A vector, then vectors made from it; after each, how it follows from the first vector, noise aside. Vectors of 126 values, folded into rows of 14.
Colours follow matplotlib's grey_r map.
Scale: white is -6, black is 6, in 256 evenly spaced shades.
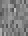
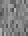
copied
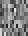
scaled up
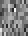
scaled up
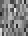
scaled up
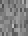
reversed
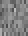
copied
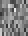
scaled up
